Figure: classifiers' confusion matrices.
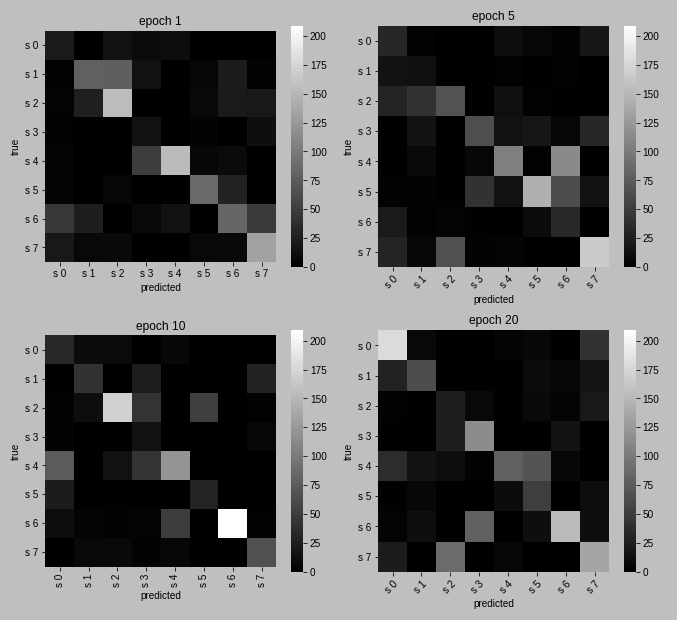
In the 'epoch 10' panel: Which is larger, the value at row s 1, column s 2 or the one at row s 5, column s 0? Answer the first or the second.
the second
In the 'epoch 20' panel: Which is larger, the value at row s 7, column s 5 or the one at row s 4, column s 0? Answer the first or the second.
the second
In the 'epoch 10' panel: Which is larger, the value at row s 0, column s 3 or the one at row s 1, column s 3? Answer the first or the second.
the second
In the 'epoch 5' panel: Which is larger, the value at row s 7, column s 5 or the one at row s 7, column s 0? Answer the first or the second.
the second
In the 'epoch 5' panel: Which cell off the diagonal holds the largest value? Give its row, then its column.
s 4, s 6
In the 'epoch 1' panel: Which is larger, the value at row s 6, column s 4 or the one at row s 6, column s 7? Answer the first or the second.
the second
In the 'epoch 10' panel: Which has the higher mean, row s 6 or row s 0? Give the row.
s 6
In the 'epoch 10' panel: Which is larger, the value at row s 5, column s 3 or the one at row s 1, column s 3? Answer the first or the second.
the second
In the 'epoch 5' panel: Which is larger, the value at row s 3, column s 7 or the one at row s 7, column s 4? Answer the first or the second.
the first
